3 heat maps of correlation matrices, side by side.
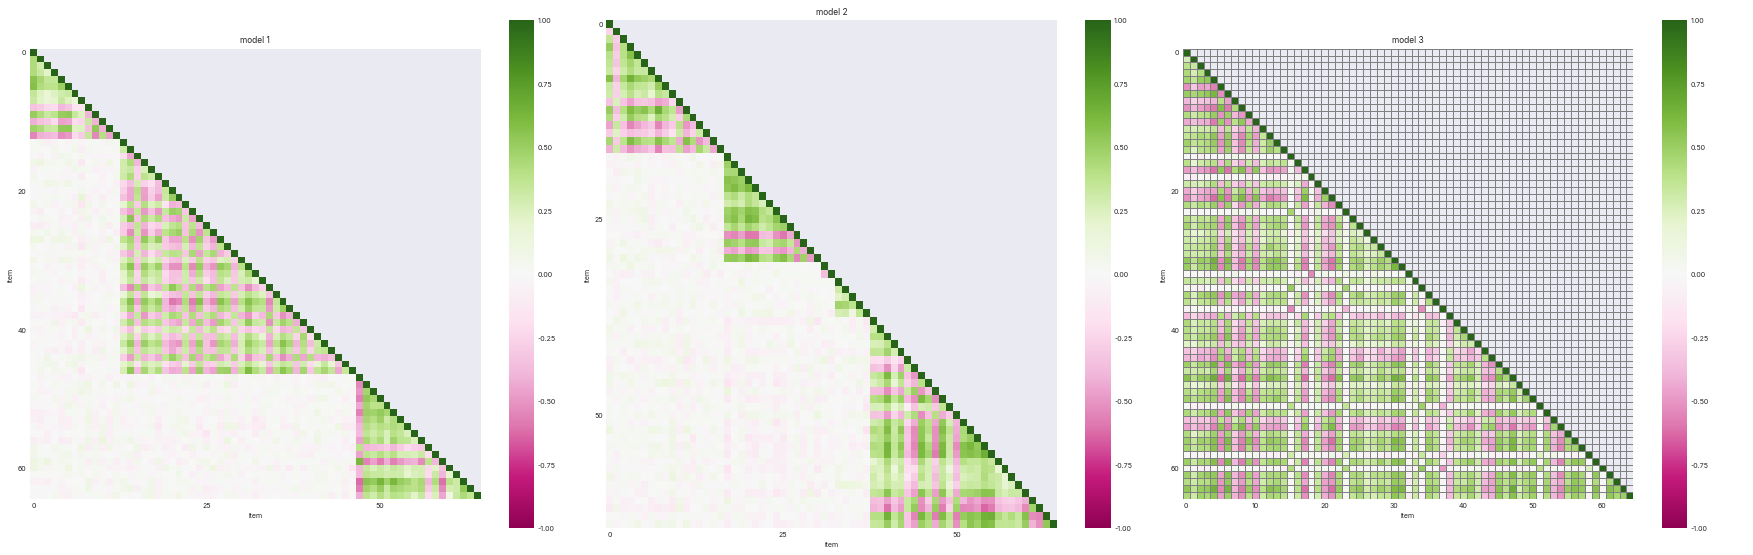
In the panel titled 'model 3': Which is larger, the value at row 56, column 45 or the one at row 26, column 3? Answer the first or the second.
the first
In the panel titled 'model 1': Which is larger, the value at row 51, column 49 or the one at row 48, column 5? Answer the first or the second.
the first
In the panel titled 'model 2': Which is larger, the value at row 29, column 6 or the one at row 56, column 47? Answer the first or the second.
the first
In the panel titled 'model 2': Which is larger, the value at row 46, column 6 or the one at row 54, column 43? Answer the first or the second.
the first
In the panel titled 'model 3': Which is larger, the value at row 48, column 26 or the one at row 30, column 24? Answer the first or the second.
the second
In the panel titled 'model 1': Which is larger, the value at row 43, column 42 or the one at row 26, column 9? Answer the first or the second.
the first
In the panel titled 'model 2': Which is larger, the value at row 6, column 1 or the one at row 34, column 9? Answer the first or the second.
the second
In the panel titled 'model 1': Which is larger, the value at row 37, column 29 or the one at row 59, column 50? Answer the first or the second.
the first
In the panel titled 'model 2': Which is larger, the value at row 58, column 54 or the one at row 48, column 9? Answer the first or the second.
the first
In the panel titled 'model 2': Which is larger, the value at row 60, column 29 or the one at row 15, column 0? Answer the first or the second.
the second
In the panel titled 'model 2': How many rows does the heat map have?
65
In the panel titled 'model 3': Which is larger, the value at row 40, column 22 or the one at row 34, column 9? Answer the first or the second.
the first
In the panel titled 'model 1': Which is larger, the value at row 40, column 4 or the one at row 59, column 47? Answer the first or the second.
the second
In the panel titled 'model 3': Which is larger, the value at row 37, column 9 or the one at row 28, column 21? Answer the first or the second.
the first
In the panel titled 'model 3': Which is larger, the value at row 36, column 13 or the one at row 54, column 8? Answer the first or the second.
the second
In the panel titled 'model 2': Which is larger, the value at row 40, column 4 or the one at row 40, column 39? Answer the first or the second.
the second
